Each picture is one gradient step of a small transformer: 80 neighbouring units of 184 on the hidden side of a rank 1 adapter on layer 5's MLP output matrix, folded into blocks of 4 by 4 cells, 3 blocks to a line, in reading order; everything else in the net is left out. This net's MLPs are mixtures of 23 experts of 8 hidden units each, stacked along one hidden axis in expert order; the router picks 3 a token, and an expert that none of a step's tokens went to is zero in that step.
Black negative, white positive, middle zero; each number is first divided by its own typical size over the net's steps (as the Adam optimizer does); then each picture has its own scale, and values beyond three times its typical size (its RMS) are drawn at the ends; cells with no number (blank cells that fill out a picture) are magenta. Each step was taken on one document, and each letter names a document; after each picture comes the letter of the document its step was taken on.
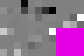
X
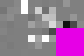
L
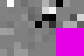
X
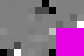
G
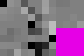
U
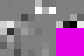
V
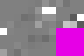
X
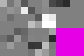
U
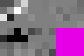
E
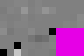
G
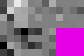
E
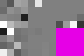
V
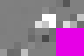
L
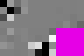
U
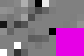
G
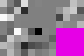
E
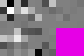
E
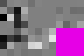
E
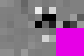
L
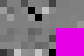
U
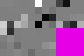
V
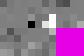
U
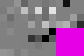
L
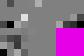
V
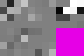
E
